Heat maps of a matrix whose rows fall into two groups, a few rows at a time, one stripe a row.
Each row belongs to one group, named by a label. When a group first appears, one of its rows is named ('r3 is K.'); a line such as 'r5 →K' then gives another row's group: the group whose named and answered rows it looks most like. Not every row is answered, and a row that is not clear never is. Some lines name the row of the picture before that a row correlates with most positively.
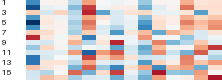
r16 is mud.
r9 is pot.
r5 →mud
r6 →mud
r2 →mud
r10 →mud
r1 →mud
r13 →mud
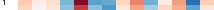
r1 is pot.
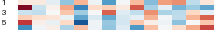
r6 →mud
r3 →pot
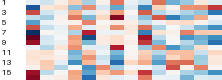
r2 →mud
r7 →mud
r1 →pot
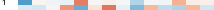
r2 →pot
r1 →mud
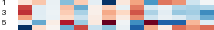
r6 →mud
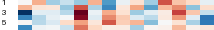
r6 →mud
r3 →mud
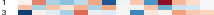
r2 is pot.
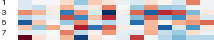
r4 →pot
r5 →mud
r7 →pot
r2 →pot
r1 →pot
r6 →pot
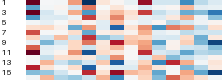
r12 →pot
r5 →pot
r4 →mud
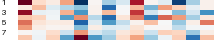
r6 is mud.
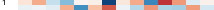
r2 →pot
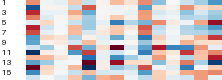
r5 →mud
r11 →mud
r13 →mud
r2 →mud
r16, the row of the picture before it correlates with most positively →2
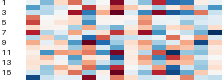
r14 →pot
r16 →mud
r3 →pot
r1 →pot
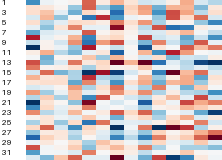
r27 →mud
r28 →mud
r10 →mud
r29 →pot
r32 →pot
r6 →pot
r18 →pot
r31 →mud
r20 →pot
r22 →mud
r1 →mud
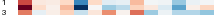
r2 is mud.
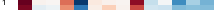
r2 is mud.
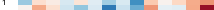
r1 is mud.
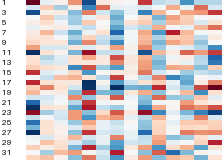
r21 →mud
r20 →pot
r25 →mud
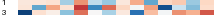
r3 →mud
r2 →pot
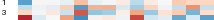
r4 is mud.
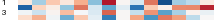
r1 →pot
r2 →mud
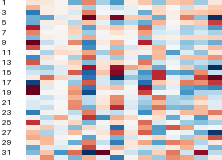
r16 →mud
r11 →pot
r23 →mud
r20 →pot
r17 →mud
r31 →pot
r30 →mud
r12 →mud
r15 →pot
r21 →pot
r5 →mud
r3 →mud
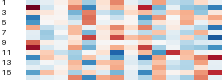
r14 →pot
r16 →pot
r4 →mud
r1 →pot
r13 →pot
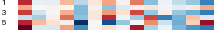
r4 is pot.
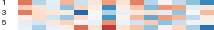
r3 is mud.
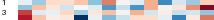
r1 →pot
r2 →mud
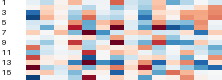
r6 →pot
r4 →mud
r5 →pot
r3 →mud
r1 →pot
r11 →mud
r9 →pot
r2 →mud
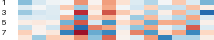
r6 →pot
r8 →pot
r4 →pot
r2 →pot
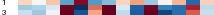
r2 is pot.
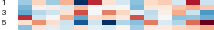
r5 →mud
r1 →pot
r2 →mud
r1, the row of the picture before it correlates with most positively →2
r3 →mud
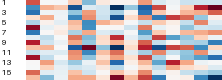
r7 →mud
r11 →pot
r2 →mud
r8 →pot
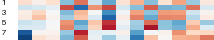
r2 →pot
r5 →pot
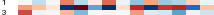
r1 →pot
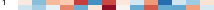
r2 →pot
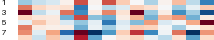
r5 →mud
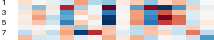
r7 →pot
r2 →pot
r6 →pot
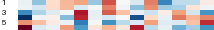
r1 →pot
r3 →mud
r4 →mud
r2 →pot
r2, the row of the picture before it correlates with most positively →2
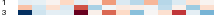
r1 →pot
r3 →mud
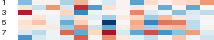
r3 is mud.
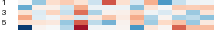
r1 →pot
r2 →mud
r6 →mud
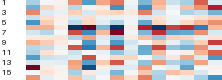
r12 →mud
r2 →mud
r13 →pot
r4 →mud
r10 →pot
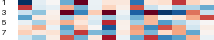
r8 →pot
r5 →pot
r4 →mud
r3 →pot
